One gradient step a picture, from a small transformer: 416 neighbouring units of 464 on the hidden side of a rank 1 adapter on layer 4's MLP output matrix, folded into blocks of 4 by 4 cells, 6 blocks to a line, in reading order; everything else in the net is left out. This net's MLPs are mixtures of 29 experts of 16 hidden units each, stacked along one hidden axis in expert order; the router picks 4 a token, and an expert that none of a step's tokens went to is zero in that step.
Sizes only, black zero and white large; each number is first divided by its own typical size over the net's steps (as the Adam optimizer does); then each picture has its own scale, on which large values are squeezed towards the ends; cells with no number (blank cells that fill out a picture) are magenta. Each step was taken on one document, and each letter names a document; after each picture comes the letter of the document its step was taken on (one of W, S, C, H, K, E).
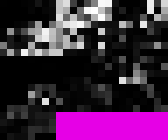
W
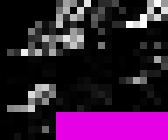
W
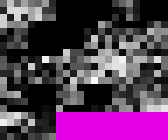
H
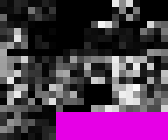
H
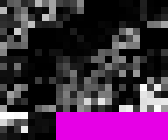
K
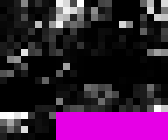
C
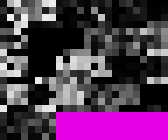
K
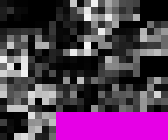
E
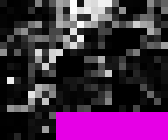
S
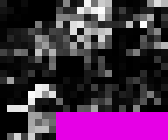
S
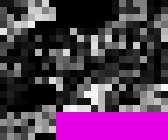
K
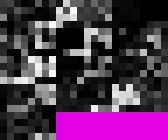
E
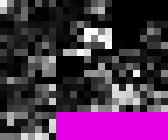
E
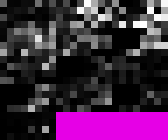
S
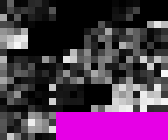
H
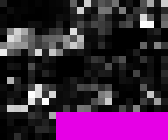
S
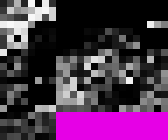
K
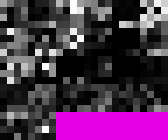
S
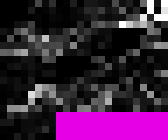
S
